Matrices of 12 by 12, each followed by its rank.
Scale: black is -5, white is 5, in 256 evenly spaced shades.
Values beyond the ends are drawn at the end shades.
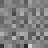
two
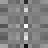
one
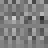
two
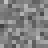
full rank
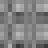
one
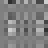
one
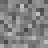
full rank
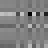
one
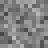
full rank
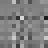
two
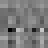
two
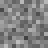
full rank
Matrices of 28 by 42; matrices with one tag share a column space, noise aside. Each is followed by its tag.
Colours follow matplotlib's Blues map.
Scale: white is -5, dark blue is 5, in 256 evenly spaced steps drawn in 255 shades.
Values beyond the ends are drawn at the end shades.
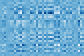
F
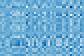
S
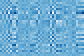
F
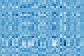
S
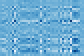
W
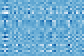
F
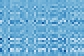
W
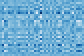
F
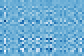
W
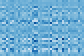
W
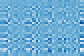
W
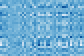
S
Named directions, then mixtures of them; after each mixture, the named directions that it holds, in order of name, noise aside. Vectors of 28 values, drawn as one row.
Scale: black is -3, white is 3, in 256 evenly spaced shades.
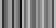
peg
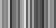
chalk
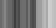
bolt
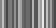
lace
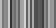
chalk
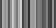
bolt, chalk, peg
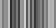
bolt, chalk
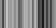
bolt, lace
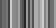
chalk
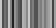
chalk, lace, peg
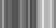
bolt, lace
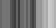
bolt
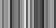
chalk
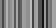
lace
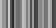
chalk, lace, peg
